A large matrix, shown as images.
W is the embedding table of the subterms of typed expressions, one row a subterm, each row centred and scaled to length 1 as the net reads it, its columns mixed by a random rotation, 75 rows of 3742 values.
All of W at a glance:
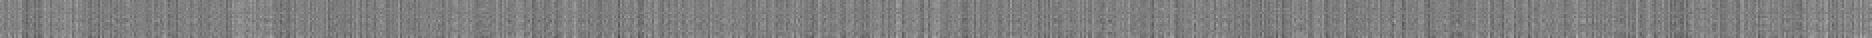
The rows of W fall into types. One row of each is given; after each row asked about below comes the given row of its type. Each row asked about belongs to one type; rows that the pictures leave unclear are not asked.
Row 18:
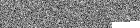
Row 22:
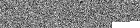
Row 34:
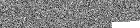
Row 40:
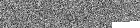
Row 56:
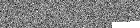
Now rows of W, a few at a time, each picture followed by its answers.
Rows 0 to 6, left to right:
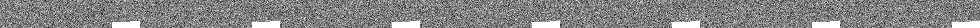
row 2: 34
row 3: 34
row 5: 56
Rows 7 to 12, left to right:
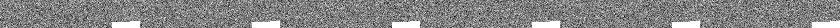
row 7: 40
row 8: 34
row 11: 34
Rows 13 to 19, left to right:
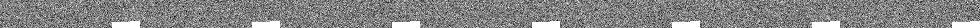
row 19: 22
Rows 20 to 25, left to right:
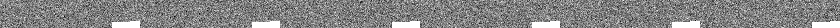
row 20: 34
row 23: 18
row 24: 18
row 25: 56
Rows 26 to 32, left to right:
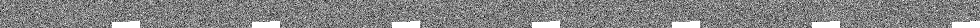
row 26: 34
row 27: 22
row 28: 56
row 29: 34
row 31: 40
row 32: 18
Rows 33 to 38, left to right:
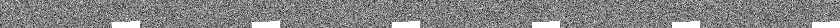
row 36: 40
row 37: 56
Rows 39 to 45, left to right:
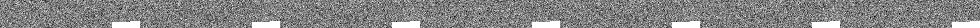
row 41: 40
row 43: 40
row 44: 40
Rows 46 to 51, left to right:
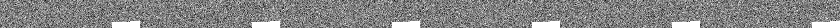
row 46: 56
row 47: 40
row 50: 56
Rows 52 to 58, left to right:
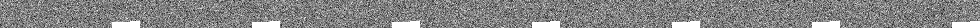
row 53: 40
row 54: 34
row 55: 56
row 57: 34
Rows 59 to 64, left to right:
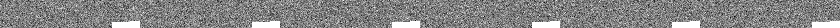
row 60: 22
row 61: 18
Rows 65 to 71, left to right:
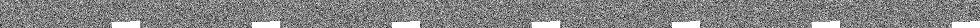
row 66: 40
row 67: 40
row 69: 34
